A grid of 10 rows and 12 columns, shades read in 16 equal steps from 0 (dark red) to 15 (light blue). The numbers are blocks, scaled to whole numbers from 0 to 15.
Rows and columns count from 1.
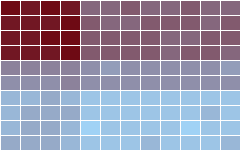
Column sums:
73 72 69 70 102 103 101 100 103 102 101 102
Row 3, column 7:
6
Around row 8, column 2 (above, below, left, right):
13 12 13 12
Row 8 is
13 12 12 12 14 14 14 14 14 14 13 14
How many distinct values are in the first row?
4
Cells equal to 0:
6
